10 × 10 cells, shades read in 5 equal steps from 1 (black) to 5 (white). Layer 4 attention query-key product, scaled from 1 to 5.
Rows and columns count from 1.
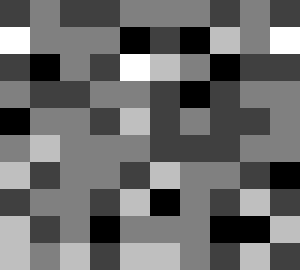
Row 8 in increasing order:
1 2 2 2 2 3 3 3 4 4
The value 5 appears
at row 2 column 1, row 2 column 10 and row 3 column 5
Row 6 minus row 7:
-1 2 0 0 1 -2 -1 -1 1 2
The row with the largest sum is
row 10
